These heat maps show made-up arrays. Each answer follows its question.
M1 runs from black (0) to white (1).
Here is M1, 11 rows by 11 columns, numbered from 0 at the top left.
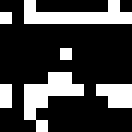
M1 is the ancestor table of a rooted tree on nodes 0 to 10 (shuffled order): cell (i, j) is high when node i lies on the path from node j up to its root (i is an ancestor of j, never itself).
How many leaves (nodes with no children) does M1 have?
3
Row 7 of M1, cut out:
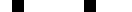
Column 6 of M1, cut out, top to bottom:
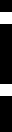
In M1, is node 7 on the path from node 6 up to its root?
yes
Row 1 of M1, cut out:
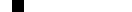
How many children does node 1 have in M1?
1
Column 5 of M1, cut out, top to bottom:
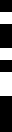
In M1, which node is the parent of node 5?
4
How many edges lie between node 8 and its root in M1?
2
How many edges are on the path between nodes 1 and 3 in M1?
4
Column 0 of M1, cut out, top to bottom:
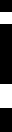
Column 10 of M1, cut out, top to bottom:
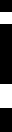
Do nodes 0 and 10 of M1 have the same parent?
yes
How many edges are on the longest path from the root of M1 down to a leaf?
5
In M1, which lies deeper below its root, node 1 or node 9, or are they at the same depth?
node 9
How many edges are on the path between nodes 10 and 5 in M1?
5
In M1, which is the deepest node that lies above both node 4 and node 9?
7
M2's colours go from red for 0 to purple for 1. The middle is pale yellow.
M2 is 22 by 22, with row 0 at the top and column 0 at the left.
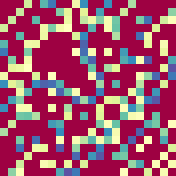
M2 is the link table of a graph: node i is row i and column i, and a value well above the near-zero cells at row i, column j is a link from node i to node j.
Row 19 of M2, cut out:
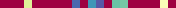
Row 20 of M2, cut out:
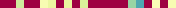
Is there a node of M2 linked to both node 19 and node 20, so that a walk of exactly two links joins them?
no
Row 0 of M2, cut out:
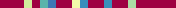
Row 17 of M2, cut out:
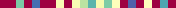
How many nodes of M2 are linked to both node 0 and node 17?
4
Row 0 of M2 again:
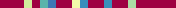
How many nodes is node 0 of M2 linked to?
7
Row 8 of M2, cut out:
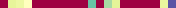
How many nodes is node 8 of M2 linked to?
8
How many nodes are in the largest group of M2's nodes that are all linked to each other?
5
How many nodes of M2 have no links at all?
0
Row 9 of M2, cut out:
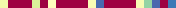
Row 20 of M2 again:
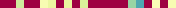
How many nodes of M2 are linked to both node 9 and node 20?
4
